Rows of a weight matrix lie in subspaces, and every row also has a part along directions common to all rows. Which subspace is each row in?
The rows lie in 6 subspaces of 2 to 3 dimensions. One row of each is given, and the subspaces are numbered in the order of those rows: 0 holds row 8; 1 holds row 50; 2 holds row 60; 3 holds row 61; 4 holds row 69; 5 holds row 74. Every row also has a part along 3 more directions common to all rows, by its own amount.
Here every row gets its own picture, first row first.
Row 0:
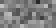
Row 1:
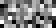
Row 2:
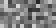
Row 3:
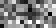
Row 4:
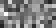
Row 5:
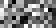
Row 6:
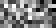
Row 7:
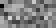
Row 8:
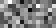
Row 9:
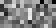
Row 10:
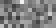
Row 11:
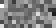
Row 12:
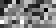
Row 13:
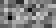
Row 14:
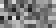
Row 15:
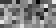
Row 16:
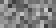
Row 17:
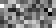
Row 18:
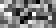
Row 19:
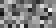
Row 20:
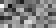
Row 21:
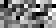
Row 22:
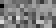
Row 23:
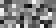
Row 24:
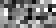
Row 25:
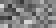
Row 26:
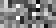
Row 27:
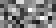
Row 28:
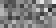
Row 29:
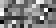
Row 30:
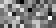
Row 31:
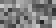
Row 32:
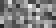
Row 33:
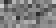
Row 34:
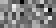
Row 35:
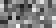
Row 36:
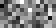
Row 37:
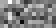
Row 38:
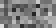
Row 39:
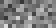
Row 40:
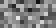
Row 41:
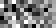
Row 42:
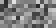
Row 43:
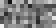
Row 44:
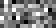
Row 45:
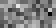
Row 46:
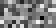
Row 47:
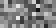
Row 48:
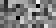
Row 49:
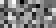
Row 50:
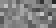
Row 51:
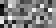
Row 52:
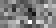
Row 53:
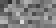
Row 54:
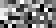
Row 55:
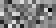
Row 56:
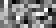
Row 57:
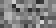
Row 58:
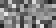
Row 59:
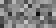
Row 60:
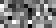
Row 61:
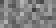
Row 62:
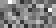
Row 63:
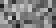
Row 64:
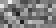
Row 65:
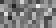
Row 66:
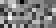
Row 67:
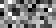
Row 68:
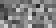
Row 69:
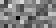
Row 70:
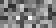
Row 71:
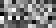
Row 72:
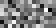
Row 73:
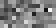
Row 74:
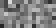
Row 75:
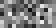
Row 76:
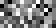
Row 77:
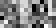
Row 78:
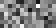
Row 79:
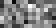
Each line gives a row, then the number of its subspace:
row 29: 0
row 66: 3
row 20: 4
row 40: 4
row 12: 0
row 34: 3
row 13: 0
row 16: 2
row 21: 1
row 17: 2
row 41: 4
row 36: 3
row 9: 1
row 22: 2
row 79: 5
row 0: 0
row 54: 4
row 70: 4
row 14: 1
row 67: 2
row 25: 4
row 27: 1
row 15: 0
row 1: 2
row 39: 4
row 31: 2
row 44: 3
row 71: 1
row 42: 1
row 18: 0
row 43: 5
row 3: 2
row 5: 0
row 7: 5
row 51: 3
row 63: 3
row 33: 0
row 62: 0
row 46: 1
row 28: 1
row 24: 1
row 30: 3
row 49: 3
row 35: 3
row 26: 5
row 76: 1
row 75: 2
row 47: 5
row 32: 5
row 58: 5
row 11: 2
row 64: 0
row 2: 5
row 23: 5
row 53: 0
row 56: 1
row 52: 2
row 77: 3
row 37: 0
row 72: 4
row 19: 5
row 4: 5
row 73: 4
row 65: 3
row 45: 2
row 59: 2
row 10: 3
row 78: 2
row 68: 4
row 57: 4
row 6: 1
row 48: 5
